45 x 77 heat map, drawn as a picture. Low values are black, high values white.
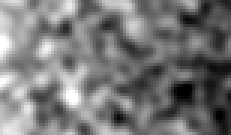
The histogram is bell-shaped. Values rise toward the left. The texture is blotchy.
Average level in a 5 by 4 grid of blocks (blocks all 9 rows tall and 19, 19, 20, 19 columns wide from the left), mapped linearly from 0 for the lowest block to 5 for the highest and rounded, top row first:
5441 / 5332 / 4421 / 4520 / 5321
